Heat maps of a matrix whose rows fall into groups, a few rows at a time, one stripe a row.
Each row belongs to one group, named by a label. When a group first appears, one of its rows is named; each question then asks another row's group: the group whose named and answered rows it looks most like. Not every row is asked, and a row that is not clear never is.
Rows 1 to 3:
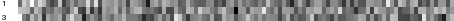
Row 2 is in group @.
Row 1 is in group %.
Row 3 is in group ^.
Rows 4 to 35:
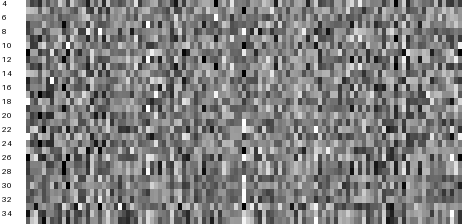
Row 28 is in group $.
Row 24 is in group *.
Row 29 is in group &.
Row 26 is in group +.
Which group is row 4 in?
*
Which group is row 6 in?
%
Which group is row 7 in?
$
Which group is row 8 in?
&
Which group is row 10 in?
^
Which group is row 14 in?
@
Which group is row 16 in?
$
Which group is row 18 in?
^
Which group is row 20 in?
*
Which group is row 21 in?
&
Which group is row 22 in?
+
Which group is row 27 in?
$
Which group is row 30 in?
+
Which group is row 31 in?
&
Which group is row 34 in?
+
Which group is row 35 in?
+
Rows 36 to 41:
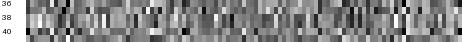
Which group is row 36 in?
+
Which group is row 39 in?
%
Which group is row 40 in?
+
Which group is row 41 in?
^
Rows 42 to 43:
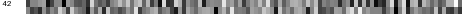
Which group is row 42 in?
$
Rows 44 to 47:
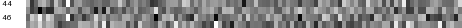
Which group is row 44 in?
^
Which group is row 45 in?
*
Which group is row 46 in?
%
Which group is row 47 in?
%
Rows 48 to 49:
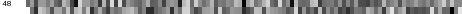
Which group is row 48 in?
@
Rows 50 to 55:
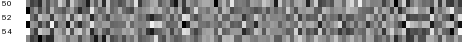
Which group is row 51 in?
+
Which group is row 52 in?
^
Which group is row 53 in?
+
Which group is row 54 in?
^
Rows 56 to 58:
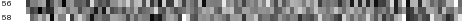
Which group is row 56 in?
$
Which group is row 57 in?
*
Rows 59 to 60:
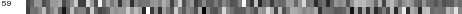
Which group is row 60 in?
$
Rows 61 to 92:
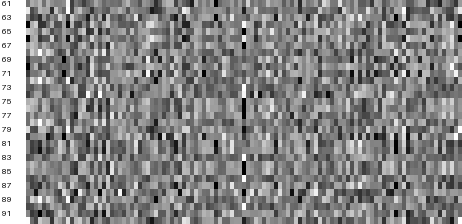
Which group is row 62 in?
^
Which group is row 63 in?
*
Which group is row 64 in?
+
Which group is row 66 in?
+
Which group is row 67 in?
@
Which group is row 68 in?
%
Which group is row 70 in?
+
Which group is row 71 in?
$
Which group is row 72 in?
%
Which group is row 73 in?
&
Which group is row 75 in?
@
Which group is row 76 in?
@
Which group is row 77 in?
@
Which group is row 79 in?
^
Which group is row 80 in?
$
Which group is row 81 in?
*
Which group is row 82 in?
*
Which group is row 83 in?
&
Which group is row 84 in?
@
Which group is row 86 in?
&
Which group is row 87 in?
*
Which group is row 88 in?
@
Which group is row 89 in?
%
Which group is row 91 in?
*
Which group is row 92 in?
^
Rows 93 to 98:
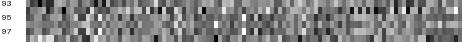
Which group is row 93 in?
*
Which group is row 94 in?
$
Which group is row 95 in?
&
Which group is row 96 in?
%
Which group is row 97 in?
&
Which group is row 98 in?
%
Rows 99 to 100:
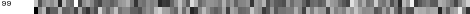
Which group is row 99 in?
^
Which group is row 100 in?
+
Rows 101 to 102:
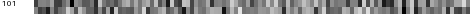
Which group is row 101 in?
$
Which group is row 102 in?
*
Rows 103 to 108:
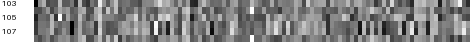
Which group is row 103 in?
+
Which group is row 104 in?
&
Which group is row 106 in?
$
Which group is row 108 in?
&
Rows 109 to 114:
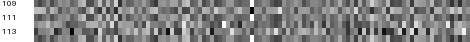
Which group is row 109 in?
&
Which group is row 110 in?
@
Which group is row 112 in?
%
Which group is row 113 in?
$
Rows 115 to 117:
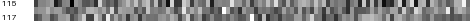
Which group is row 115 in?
$
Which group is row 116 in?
%
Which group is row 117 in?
&
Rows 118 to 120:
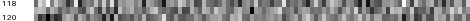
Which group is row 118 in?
%
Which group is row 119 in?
@
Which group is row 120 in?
*
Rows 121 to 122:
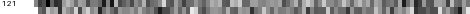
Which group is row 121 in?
*
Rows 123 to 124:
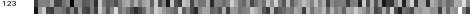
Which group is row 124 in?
+
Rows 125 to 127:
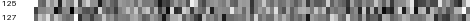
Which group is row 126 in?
$
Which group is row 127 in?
%
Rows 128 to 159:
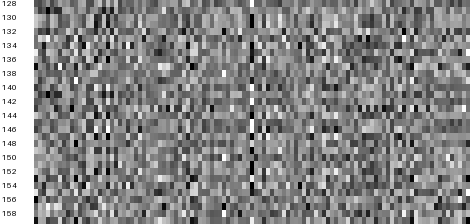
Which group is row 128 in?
&
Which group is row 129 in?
*
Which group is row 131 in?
@
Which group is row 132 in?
*
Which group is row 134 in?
@
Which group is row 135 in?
^
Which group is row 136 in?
@
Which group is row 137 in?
+
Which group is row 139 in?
^
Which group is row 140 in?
&
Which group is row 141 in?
*
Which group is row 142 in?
&
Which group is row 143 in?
$
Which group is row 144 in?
@
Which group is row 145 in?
&
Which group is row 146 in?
&
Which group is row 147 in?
@
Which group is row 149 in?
@
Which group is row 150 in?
%
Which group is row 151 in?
@
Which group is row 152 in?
@
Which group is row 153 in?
+
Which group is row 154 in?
@
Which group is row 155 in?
^
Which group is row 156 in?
+
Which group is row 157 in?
%
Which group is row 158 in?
%
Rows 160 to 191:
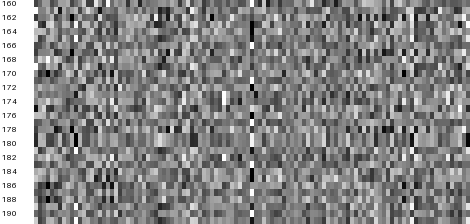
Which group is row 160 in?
&
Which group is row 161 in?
^
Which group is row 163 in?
^
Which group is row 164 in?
@
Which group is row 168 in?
%
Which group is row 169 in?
^
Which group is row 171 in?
&
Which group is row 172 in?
@
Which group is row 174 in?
%
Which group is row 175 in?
+
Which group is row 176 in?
@
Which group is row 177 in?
&
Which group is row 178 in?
$
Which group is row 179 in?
+
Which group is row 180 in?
+
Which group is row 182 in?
%
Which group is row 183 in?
&
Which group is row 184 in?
@
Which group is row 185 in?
@
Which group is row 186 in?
*
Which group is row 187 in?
&
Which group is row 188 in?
*
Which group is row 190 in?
&
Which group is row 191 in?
^
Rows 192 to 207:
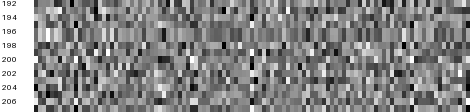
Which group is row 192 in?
$
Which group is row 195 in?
+
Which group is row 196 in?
%
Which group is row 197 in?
%
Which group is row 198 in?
*
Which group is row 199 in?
&
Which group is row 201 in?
@
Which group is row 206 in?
^
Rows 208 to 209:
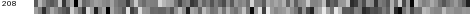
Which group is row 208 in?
+
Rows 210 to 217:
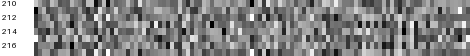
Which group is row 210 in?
@
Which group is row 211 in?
+
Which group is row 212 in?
&
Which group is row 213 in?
$
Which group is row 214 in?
*
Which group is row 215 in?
^
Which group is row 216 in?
$
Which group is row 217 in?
&
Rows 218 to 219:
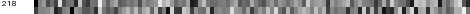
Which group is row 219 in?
$
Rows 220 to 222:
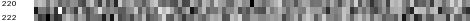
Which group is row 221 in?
+
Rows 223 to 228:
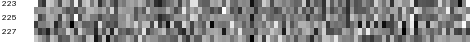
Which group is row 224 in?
%
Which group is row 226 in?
$
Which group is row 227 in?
*
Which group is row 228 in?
@
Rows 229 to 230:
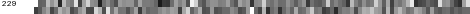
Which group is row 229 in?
^
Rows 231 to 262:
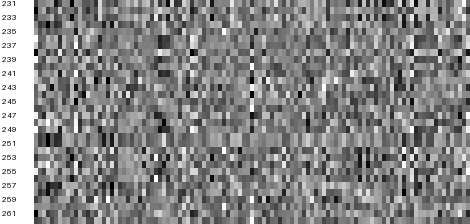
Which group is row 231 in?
$
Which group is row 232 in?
+
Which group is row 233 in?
$
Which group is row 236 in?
^
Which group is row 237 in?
^
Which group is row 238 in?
+
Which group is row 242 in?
@
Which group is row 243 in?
+
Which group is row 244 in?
@
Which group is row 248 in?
%
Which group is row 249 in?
^
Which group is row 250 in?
*
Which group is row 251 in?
*
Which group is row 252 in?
%
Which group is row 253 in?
$
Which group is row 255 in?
^
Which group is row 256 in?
$
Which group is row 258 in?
*
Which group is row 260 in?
%
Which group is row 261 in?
+
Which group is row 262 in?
&
